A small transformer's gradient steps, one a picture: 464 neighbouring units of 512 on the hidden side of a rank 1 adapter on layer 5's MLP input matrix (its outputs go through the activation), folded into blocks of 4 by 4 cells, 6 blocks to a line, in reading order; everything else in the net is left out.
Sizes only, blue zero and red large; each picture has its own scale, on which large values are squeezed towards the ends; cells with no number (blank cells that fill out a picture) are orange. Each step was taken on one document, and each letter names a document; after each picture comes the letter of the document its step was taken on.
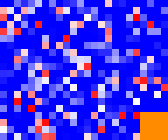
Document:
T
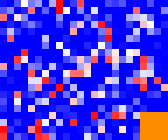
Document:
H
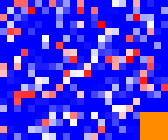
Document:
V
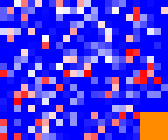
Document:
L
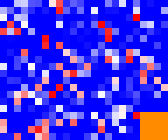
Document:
V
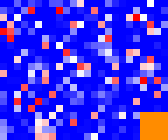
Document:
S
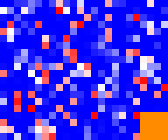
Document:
S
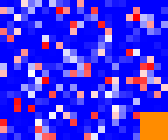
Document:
S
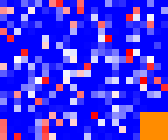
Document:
H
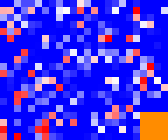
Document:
L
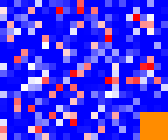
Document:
S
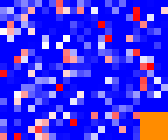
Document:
L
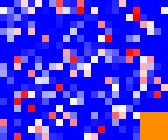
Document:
L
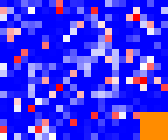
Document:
S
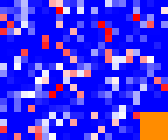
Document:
V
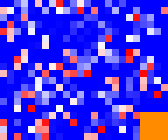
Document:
L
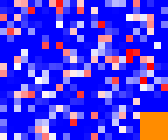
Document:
V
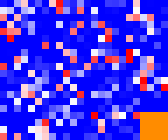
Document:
V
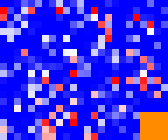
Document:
T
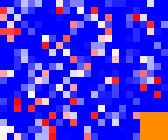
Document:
T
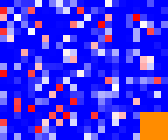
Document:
S
